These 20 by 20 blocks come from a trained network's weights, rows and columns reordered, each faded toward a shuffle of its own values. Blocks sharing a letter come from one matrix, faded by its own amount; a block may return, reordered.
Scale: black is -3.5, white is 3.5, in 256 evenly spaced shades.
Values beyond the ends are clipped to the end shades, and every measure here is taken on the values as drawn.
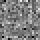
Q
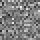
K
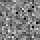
Q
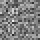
K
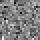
Q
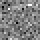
Q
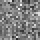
Q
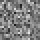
K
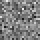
Q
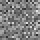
K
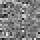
K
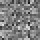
K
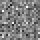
Q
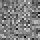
K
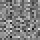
K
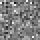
Q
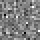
Q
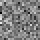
K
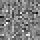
Q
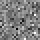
Q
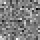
Q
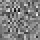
K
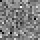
Q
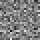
K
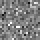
Q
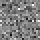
Q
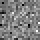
Q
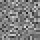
K
